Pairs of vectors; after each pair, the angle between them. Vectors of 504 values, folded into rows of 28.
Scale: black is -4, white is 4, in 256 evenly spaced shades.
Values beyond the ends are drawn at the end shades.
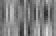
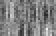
nearly parallel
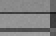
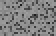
orthogonal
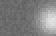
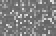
orthogonal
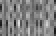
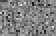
orthogonal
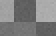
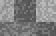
nearly parallel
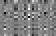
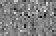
partly aligned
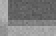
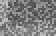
partly aligned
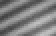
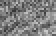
partly aligned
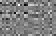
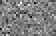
partly aligned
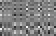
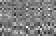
nearly parallel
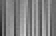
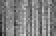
nearly parallel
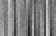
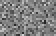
orthogonal
